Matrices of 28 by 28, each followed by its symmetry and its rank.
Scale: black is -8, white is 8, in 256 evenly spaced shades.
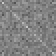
symmetric, rank five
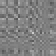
symmetric, rank three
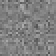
neither, rank five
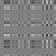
neither, rank one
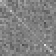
symmetric, rank five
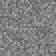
neither, full rank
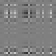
neither, rank one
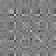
symmetric, rank three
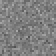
neither, full rank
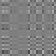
neither, rank one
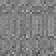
neither, rank five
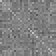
symmetric, rank five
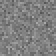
neither, full rank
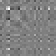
symmetric, rank three
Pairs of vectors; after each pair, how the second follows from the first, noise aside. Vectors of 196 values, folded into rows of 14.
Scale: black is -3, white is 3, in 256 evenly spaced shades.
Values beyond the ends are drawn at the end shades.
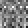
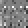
partly zeroed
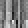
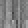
shrunk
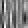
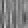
shrunk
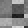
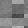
shrunk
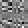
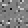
partly zeroed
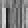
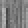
shrunk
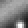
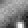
copied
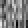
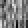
copied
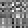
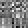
copied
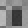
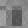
shrunk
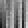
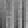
shrunk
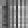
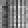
copied
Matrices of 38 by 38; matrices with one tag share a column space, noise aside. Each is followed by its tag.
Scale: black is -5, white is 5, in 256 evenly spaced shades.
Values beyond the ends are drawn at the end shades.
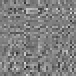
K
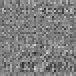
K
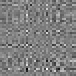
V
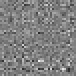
V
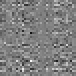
V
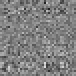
K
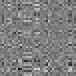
V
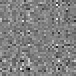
V
